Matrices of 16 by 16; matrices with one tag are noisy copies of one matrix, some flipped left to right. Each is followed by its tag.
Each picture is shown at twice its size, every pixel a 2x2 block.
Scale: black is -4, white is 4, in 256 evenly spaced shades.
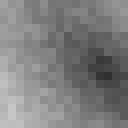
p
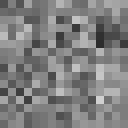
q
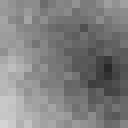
p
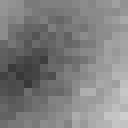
p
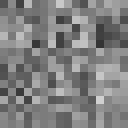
q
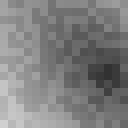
p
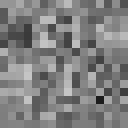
q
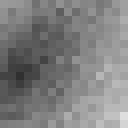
p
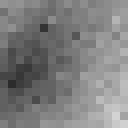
p
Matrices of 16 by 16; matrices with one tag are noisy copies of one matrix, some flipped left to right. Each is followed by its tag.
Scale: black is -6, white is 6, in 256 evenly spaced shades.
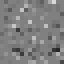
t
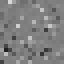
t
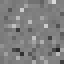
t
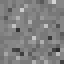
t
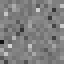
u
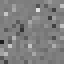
u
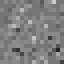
t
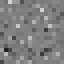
t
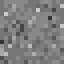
u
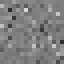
u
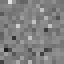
t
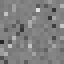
u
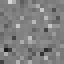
t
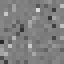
u
